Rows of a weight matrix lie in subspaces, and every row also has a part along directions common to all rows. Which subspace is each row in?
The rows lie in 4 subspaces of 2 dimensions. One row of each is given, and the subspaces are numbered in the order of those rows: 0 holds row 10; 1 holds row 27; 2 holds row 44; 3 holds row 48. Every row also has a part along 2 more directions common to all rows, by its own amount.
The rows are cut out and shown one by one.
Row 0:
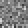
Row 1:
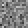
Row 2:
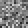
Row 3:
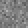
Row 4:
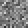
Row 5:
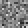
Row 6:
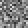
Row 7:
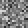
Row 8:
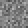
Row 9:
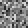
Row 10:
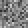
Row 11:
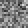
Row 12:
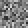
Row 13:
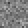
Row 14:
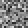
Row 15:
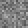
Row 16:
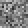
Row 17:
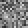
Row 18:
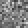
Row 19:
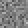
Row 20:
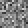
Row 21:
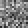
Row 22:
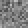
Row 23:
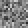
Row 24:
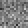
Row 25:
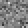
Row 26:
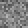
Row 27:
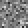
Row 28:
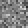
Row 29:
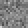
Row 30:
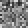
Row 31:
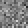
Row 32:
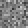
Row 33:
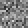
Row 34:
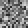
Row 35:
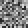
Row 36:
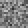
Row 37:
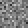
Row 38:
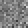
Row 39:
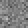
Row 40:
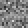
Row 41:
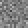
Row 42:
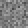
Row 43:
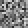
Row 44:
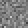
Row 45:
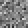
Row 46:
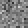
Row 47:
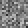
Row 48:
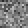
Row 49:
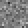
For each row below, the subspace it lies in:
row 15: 3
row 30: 0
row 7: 0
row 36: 3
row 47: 1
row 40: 1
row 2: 1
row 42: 3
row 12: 0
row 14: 2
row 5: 1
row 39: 0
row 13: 1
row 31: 0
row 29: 1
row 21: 1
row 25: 1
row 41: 2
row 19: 2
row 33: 1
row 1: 2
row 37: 2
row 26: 3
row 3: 0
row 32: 3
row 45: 2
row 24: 1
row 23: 0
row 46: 0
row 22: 0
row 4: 2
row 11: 3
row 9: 0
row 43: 2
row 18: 0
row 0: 2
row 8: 3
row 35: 2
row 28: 3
